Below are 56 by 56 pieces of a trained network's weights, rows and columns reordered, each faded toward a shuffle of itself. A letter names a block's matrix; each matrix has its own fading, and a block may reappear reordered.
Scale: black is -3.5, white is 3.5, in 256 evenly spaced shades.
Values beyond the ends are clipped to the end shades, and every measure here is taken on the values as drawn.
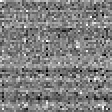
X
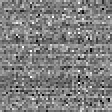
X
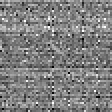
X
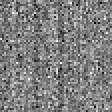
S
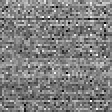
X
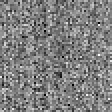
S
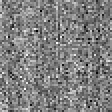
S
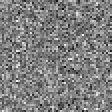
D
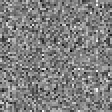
D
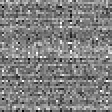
X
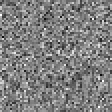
D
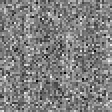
S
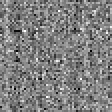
S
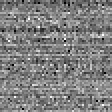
X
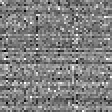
X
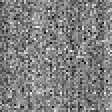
S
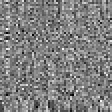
D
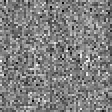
S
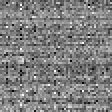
X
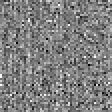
S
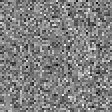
D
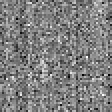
S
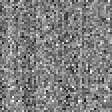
S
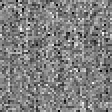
S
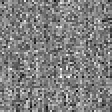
S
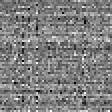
X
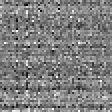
X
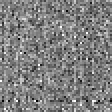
S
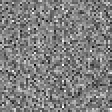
D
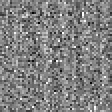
S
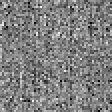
S
